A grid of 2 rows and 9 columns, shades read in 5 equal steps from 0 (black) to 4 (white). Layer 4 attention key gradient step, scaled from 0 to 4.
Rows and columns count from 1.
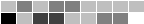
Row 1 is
3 2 3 2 2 3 3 3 3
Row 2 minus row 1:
-3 1 -2 -1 1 0 -1 -1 1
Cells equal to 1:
2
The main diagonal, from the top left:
3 3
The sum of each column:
3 5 4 3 5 6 5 5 7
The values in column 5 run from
2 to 3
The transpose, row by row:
3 0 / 2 3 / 3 1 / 2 1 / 2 3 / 3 3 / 3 2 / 3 2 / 3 4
